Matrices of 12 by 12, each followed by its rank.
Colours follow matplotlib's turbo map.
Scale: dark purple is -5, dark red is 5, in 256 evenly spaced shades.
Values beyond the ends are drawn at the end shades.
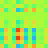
one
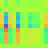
one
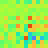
two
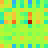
two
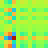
one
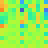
two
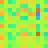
two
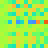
two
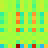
one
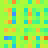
two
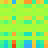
one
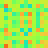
two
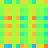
one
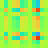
one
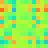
two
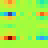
one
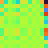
one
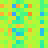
two
